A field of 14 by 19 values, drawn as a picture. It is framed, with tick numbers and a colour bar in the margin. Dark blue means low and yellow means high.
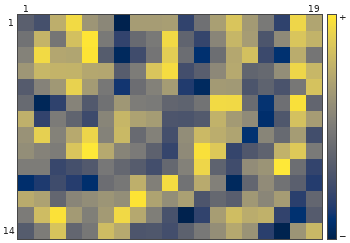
Mirror symmetry: none. Rings: centred on the top left. Slope: none.
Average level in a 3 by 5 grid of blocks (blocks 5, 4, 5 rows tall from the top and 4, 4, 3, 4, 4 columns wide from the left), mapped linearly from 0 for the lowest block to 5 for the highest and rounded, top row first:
5 1 3 2 3 / 2 4 0 4 2 / 1 3 1 2 0
